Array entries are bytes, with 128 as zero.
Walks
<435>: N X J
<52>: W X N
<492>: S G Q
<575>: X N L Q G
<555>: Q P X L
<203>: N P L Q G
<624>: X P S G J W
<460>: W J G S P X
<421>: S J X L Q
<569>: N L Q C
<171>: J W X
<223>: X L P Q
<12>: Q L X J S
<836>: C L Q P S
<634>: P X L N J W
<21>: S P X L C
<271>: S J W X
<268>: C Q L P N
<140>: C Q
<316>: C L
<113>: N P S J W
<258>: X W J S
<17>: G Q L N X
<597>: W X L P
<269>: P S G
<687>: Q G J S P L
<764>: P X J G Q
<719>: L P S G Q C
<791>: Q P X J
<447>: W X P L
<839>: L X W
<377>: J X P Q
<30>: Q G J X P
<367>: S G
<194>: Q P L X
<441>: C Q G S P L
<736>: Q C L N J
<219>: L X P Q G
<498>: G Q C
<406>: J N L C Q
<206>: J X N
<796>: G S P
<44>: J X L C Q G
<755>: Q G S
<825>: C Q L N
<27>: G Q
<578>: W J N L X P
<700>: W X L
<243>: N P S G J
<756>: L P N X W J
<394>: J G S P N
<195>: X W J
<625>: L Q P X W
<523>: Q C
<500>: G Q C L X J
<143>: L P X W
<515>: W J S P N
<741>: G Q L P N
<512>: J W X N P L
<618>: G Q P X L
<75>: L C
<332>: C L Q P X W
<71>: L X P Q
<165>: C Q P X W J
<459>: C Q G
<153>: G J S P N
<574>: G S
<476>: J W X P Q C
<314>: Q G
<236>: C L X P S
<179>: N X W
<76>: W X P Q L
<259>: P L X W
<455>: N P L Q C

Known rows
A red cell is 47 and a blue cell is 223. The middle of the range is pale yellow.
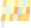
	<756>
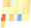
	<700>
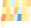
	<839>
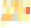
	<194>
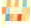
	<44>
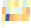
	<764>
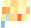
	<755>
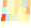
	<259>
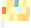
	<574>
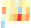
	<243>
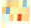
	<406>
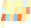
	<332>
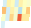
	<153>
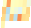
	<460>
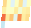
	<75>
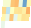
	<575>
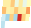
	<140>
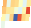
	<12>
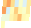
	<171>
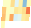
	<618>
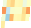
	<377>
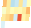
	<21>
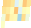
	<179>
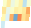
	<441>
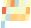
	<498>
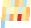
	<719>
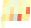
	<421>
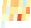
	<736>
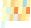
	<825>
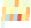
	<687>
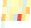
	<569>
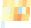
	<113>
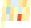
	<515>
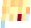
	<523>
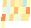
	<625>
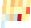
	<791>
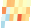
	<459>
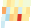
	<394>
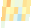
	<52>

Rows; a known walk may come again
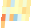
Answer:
<597>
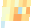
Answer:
<113>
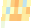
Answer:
<203>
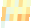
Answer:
<269>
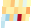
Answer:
<140>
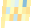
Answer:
<512>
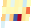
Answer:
<836>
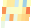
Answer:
<500>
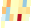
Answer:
<476>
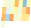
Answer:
<219>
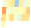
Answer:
<796>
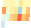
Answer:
<243>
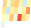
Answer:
<736>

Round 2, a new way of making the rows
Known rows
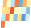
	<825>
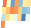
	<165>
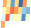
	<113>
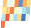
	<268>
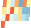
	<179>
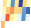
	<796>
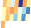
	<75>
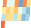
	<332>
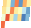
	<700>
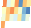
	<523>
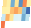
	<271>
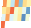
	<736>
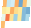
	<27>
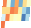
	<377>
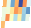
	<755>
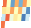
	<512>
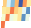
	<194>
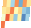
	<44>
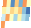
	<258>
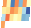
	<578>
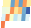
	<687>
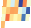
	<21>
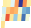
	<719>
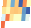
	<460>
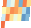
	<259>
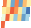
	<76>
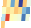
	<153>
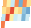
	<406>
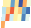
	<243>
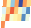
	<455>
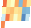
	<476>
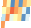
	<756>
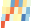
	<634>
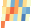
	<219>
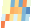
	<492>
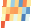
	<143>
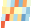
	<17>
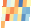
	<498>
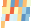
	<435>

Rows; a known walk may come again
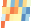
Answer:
<377>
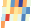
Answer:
<394>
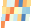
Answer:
<268>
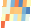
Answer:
<314>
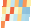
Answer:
<179>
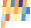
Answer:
<515>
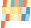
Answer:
<171>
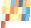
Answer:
<597>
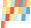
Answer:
<406>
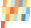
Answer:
<71>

